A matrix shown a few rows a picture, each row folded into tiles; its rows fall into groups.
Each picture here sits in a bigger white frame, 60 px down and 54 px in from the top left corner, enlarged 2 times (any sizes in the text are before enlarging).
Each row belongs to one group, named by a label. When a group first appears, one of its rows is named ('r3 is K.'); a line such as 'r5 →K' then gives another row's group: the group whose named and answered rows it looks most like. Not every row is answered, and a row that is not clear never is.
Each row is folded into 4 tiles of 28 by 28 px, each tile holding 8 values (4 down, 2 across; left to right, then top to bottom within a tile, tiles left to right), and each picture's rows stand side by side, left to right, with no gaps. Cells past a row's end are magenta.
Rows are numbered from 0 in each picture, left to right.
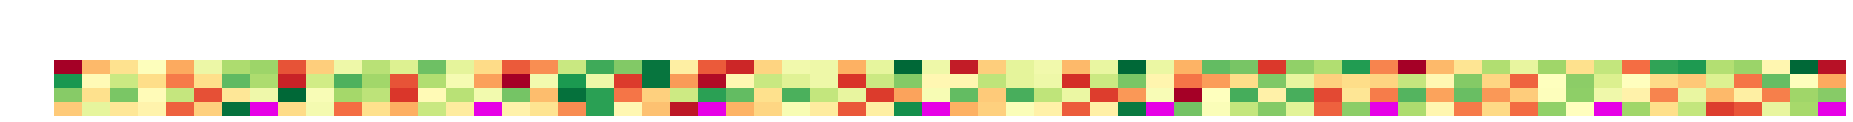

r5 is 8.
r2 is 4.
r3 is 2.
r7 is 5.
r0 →2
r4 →2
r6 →2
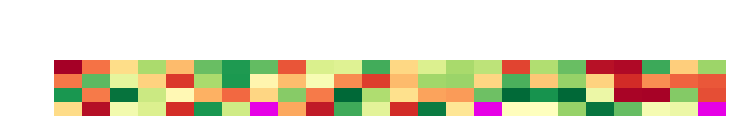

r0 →2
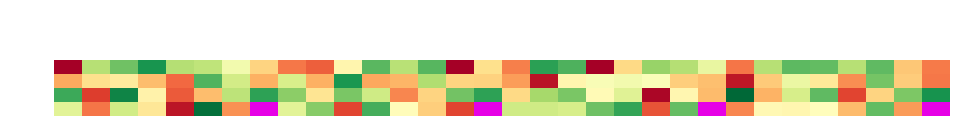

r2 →8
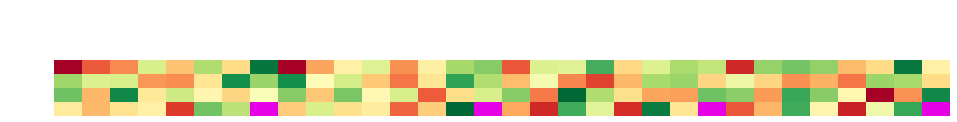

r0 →2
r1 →2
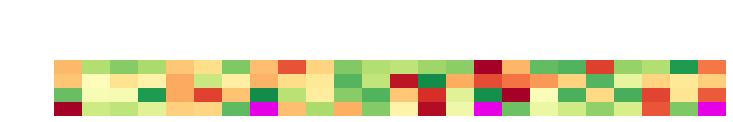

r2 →8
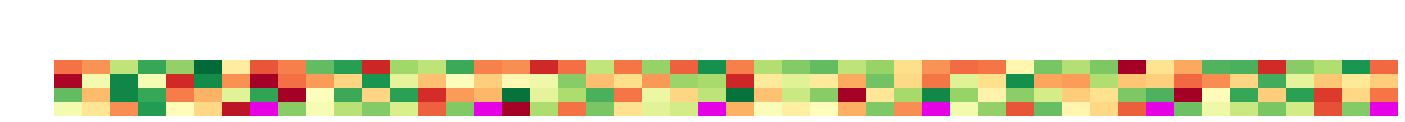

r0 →4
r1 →8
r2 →2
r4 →4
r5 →8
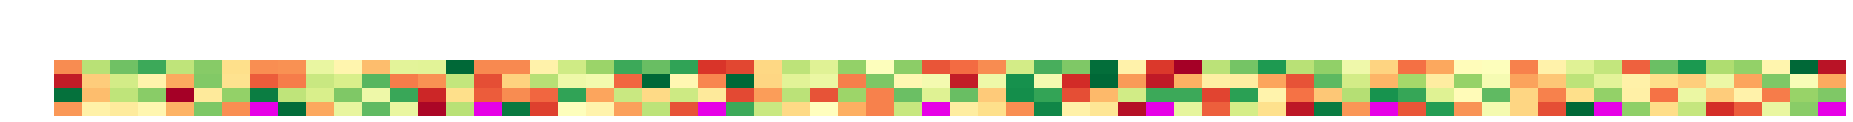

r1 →8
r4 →4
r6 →2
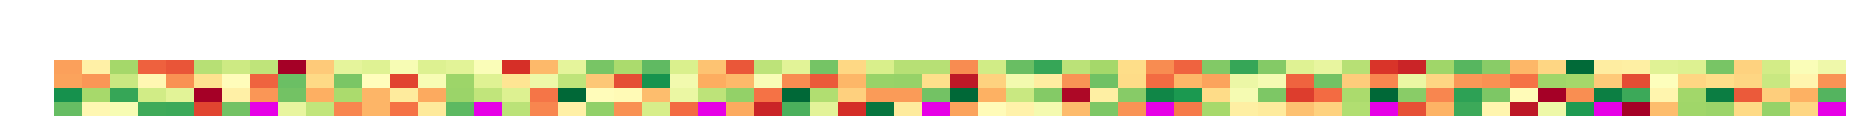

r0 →8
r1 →2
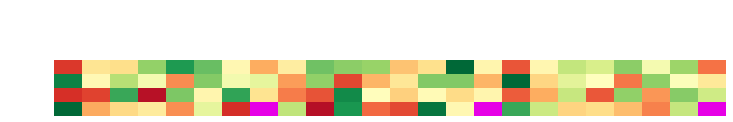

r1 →5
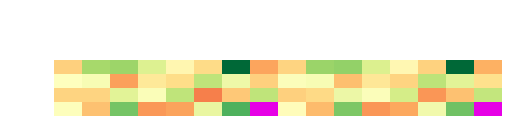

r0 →5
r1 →5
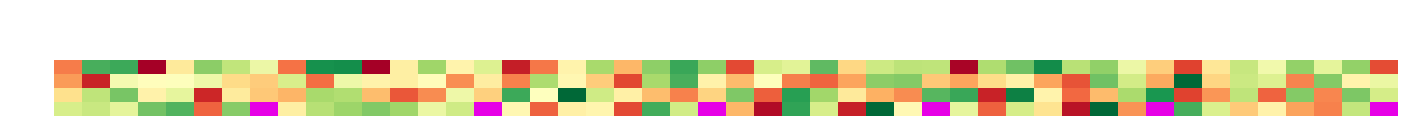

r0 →8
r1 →8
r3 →5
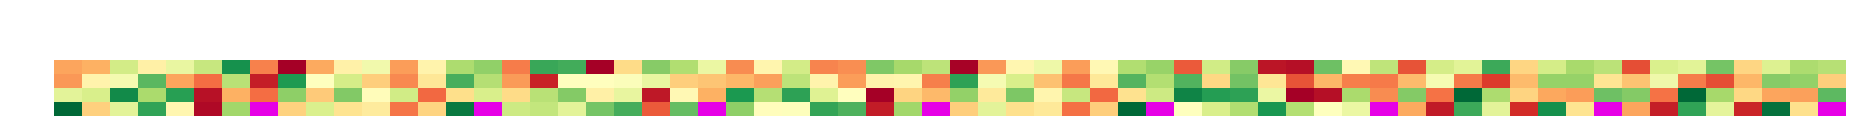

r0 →8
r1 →2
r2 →8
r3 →8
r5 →8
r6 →5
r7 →5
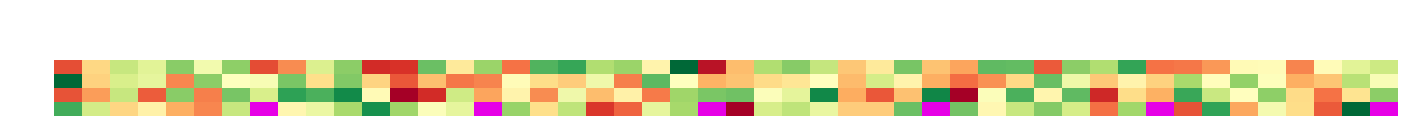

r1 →8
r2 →5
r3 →5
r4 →8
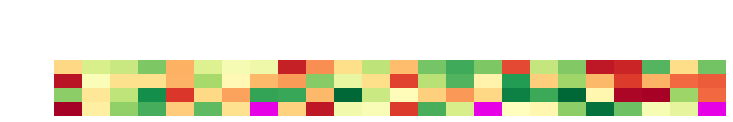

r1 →2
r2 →8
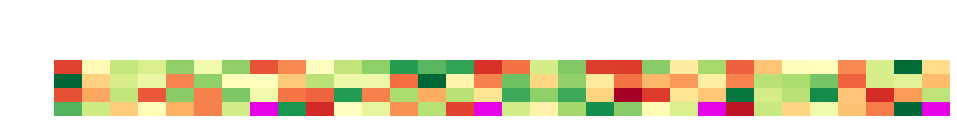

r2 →8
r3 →2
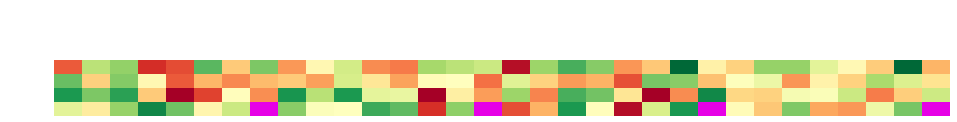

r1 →8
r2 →5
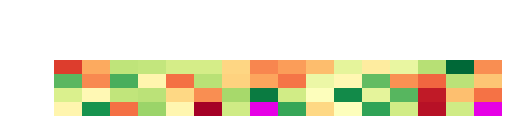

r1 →8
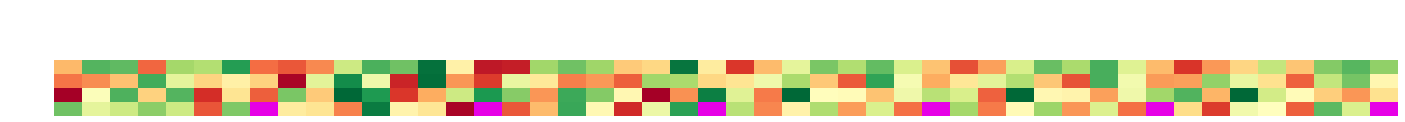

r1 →4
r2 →5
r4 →4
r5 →2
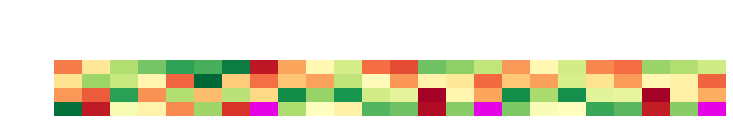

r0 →4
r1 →8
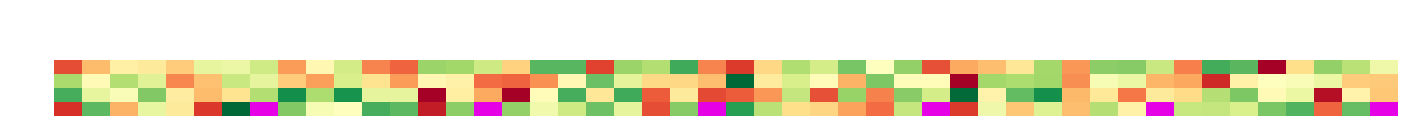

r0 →2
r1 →8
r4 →2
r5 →8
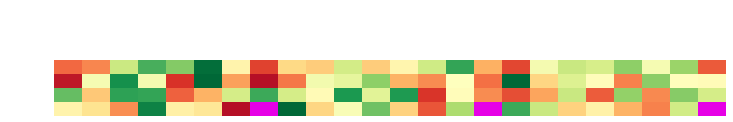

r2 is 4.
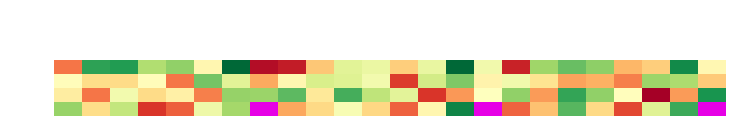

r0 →5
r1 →2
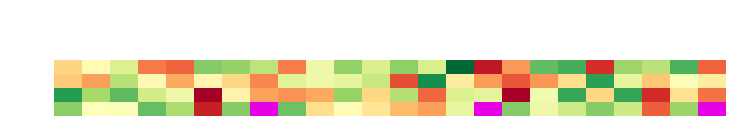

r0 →8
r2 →8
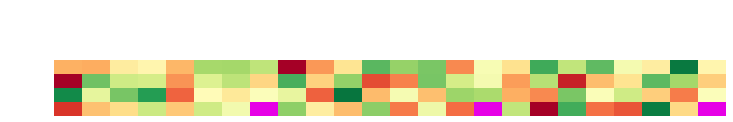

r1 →4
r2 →5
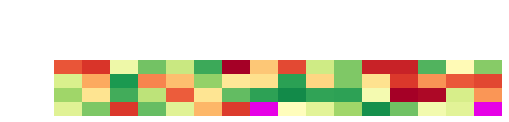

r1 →8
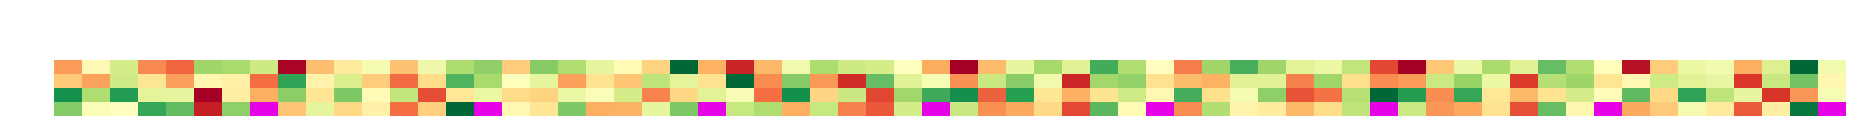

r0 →8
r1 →2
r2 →5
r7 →2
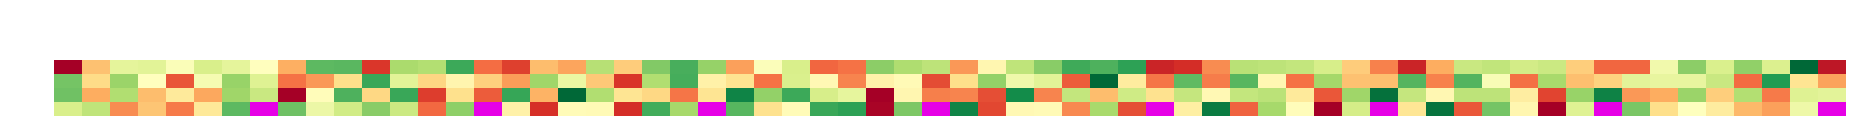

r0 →2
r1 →8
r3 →8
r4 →4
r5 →4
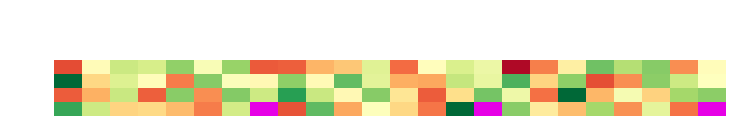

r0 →4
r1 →2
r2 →4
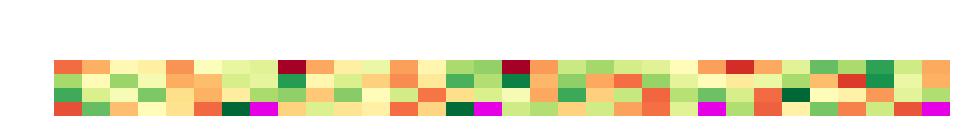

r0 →2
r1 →2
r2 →4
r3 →4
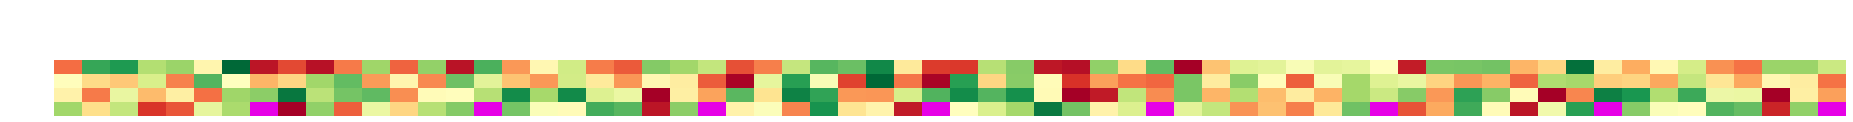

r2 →8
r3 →4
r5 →2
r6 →5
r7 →8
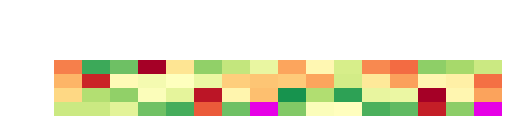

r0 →8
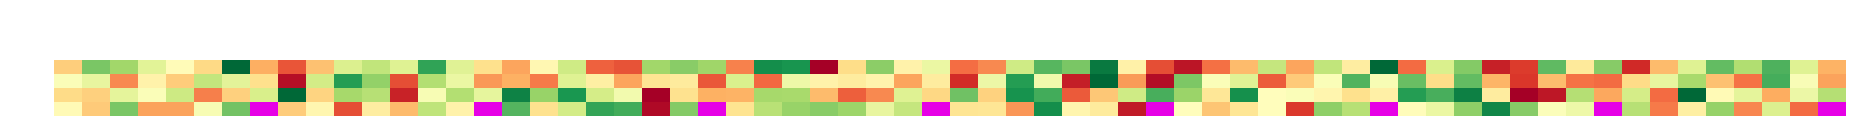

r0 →5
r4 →4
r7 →4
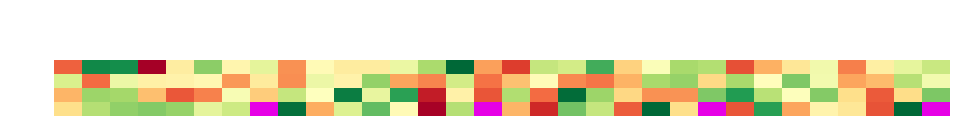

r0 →8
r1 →8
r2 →5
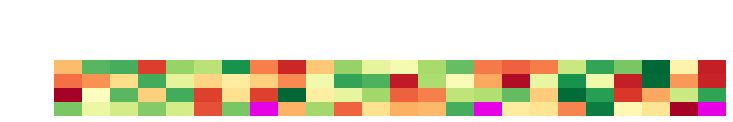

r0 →8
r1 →2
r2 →4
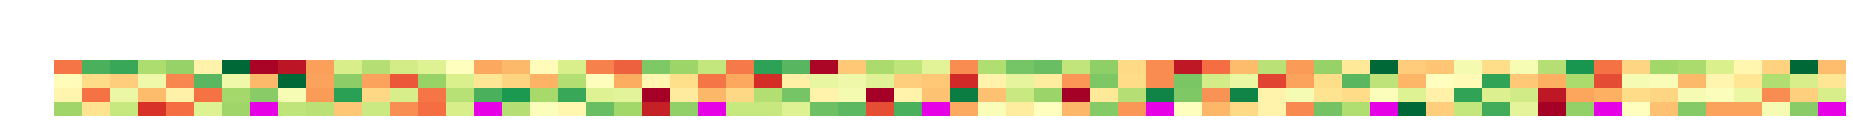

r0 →5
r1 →4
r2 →8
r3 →8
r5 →2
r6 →8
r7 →5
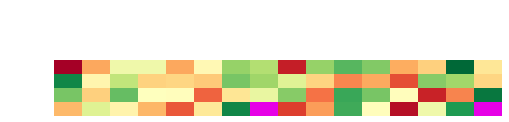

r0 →2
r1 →5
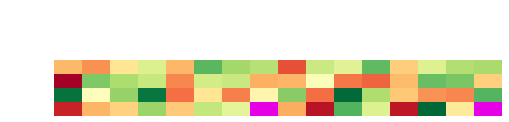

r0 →2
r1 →5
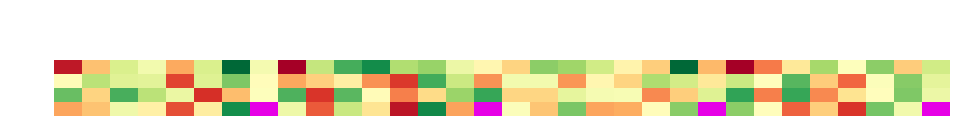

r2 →5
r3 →2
